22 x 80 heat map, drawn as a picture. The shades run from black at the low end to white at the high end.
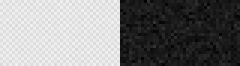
The table splits into one row of 2 panels. Panel 1,1: very high, checkered, faint in contrast. Panel 1,2: very low, fine-grained, faint in contrast.
